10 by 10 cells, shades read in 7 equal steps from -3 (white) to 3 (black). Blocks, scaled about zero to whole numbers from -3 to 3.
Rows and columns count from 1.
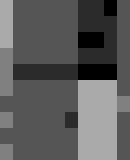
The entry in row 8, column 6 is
2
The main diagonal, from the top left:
-1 1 1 1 2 1 -1 -1 -1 1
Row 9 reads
1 1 1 1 1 1 -1 -1 -1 1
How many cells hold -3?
0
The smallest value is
-1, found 18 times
